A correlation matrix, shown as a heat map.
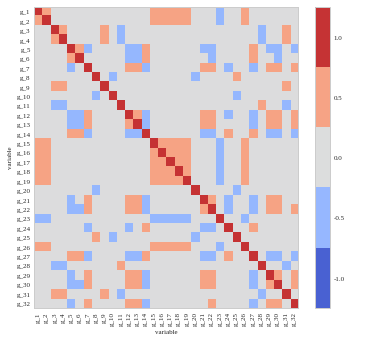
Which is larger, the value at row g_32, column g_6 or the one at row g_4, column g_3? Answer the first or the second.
the second
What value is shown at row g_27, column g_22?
-0.5
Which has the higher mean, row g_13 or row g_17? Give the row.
g_17
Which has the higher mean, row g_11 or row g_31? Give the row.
g_31
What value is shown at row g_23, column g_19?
-0.5
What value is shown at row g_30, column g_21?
0.5
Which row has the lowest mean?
g_23
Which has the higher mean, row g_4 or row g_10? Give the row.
g_4
